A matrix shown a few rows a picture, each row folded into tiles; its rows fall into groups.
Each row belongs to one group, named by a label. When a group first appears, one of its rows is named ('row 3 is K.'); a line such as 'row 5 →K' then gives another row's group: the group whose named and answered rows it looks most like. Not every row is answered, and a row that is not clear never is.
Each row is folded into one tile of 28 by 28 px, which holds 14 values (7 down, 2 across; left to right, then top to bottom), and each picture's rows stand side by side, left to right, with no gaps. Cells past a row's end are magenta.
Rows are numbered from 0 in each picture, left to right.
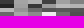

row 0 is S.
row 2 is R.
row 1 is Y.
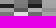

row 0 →Y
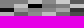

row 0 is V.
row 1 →Y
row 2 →R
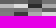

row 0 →R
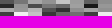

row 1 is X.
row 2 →V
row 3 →S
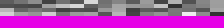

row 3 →V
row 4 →R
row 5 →R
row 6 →Y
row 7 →V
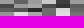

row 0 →Y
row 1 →V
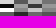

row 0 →X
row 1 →X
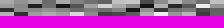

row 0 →V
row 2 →Y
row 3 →R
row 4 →R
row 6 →Y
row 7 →R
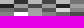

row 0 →Y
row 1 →X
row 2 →X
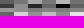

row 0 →S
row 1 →Y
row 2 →Y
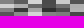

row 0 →R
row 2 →V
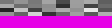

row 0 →V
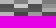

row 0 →V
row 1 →V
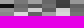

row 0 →Y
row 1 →X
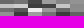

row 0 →R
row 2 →R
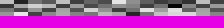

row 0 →Y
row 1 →R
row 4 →V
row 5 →S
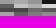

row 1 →R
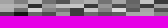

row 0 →R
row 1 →X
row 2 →R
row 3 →X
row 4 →X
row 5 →X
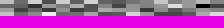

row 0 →X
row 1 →Y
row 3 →V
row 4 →S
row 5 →V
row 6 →R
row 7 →Y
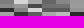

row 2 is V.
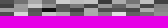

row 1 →R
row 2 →V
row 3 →X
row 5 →X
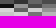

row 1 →S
